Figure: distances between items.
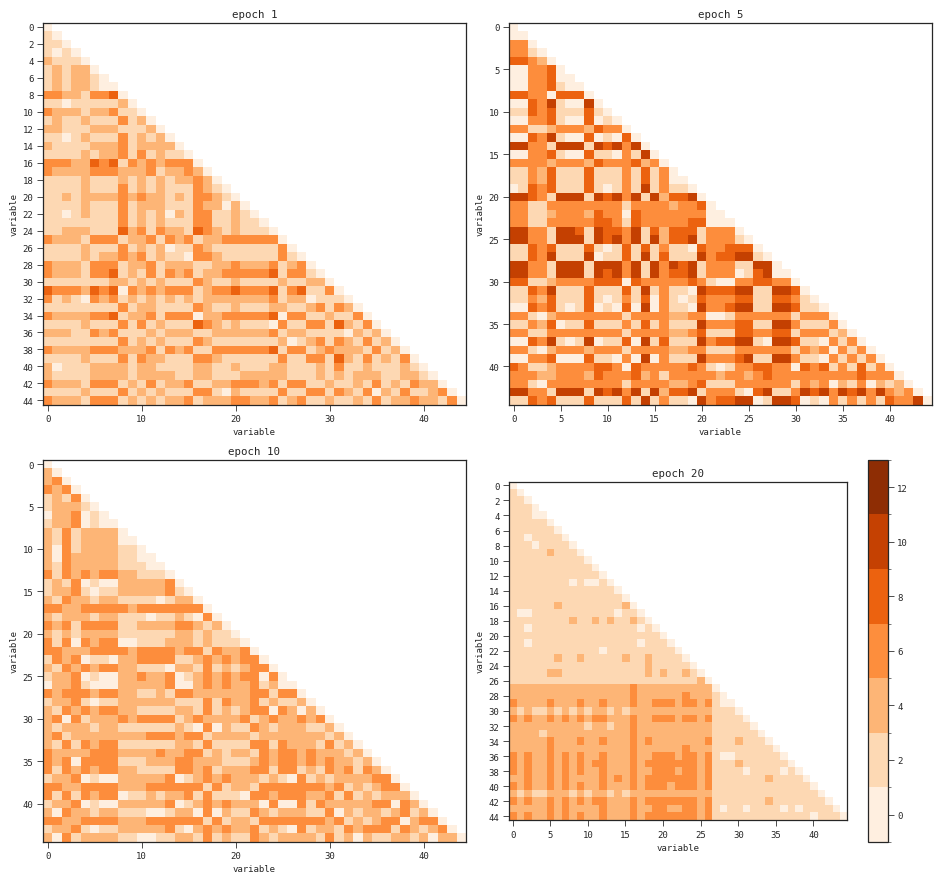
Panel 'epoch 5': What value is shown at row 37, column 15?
2
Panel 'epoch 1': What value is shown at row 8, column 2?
4
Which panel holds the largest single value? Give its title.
epoch 5
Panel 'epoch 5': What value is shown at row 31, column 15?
2
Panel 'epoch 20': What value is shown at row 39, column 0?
4
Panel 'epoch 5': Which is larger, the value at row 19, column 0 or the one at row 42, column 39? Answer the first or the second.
the second
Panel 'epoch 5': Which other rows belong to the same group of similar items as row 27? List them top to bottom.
0, 1, 5, 6, 7, 9, 10, 11, 13, 15, 17, 18, 19, 26, 31, 32, 33, 35, 37, 39, 44
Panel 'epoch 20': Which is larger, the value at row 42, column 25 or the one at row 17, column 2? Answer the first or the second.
the first
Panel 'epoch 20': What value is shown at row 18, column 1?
2
